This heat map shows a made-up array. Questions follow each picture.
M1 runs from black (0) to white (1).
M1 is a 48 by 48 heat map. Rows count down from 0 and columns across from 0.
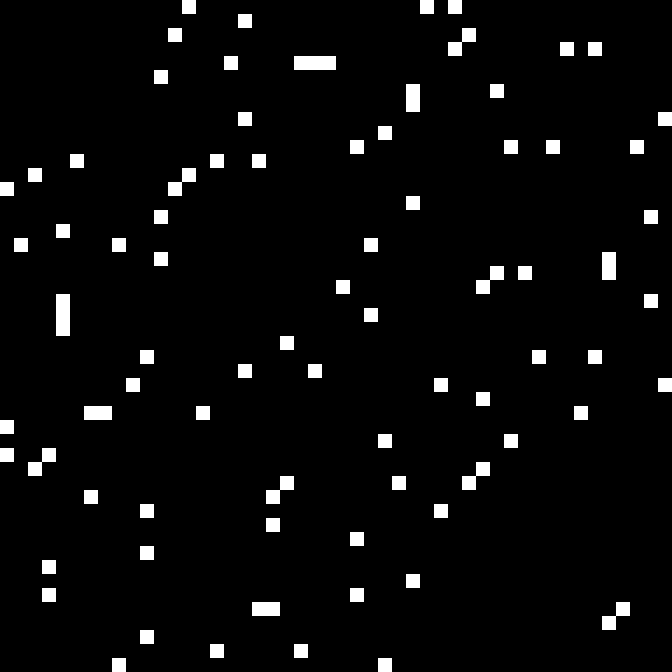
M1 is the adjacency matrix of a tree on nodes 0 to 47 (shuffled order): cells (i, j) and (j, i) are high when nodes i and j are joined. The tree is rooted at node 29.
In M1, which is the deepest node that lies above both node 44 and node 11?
43
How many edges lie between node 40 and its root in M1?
23
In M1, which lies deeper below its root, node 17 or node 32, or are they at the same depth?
node 32
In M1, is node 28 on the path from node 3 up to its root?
no
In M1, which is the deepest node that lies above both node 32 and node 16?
4
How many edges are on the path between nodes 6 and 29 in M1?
1
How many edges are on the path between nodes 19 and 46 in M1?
5
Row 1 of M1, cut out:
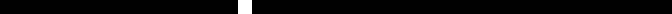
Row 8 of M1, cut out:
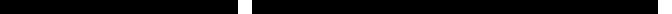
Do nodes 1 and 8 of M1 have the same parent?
yes
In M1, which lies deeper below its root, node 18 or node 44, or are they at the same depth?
the same depth
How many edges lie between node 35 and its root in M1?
2
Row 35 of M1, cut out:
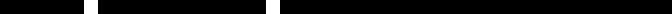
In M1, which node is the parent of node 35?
6
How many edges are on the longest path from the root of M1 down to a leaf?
31
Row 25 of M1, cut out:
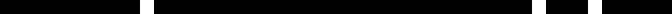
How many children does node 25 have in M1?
2
